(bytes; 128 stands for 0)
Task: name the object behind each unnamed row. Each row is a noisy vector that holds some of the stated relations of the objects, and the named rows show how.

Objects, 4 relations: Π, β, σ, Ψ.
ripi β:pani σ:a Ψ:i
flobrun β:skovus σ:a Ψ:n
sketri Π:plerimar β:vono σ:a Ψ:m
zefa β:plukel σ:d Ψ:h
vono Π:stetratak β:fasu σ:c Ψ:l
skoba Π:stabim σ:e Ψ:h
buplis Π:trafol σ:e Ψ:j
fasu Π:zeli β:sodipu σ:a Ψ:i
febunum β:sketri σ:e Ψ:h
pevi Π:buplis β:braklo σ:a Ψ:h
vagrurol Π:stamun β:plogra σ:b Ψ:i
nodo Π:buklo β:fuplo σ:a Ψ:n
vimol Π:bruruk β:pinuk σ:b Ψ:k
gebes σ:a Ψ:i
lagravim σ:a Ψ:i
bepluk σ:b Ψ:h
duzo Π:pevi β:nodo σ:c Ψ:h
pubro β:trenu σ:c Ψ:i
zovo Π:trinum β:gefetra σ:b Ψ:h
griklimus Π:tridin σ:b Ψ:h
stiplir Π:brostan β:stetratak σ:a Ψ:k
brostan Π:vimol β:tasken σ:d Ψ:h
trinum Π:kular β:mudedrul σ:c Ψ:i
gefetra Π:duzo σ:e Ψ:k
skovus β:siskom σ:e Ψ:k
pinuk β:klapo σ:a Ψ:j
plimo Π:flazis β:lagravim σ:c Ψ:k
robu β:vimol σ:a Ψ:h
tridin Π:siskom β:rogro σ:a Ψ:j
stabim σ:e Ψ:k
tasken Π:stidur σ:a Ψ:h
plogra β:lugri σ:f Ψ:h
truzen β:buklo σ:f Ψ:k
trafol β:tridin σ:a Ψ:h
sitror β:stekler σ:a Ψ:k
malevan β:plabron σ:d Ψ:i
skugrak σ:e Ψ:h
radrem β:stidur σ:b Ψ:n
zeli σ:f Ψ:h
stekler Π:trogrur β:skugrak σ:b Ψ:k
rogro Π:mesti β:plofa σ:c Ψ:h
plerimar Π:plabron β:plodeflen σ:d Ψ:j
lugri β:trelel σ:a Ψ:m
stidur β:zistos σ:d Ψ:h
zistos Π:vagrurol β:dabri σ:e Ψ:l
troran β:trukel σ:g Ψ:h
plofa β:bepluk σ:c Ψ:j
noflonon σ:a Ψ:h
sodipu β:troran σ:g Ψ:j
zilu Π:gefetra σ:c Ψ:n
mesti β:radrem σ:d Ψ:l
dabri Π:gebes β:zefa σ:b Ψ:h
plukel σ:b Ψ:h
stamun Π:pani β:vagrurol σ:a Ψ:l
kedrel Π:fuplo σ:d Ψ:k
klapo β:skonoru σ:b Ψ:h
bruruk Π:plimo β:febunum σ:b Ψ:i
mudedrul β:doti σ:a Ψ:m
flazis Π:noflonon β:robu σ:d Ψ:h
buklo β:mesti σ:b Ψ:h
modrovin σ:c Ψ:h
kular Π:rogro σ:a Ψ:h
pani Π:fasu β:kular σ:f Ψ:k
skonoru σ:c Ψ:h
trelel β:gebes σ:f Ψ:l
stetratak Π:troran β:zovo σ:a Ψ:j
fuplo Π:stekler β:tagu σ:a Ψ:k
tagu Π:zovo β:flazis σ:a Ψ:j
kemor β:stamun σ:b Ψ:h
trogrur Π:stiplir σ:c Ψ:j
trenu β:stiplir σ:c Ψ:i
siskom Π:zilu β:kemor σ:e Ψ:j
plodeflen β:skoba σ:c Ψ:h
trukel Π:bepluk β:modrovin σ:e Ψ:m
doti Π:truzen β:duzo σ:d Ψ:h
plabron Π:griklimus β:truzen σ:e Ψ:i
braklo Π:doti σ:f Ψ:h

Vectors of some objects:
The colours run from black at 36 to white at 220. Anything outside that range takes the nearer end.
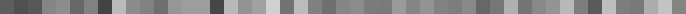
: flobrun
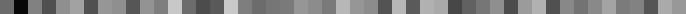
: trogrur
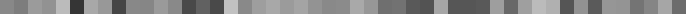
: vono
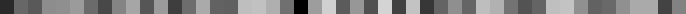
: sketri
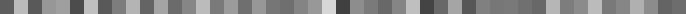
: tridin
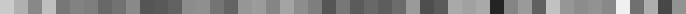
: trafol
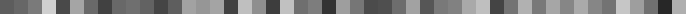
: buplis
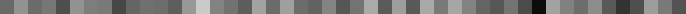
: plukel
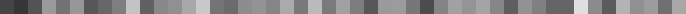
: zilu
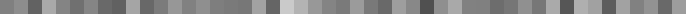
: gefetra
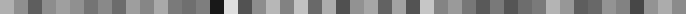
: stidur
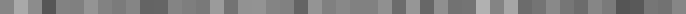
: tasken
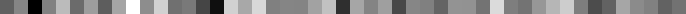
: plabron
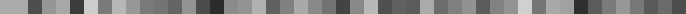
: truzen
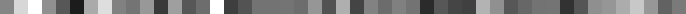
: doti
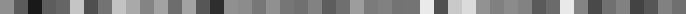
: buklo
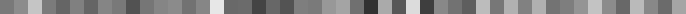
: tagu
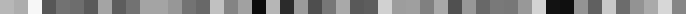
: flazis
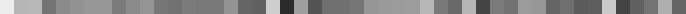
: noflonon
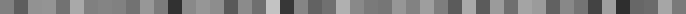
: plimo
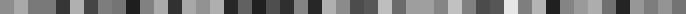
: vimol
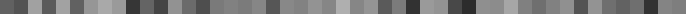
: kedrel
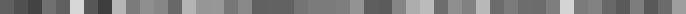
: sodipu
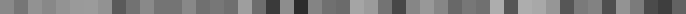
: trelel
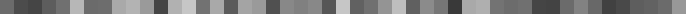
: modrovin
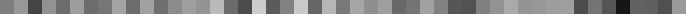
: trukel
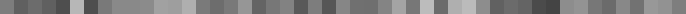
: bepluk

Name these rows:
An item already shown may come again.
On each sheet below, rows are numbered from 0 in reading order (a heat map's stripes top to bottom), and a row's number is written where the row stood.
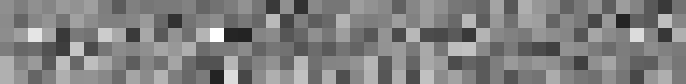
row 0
trelel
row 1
plimo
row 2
mudedrul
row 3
bepluk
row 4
stiplir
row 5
stidur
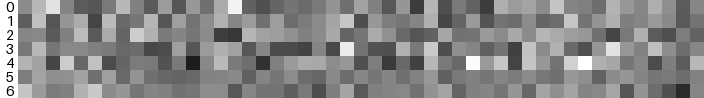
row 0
nodo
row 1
tridin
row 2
malevan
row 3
pinuk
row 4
pevi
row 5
sitror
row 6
gebes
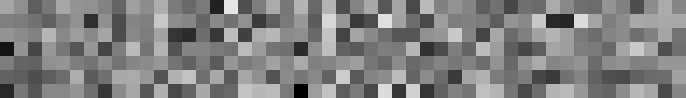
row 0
stidur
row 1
skonoru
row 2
febunum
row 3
plerimar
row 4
pubro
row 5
modrovin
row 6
sketri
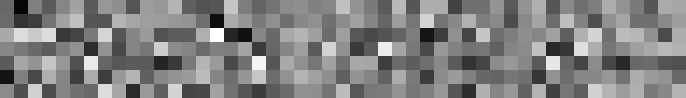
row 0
trogrur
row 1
mesti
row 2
duzo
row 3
skonoru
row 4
zistos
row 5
siskom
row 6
fuplo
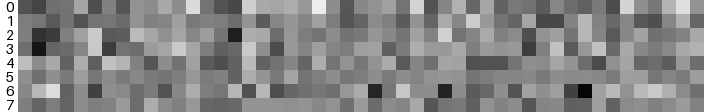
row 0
skovus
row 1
kemor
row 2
mesti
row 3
plofa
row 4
stiplir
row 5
ripi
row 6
robu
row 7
rogro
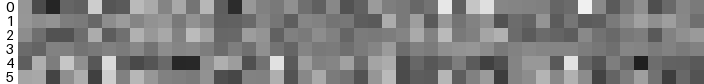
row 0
buklo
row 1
zeli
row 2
troran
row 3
pani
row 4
zistos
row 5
truzen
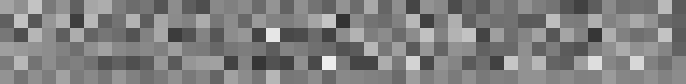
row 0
brostan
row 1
tridin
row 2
bruruk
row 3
zeli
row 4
pinuk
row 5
ripi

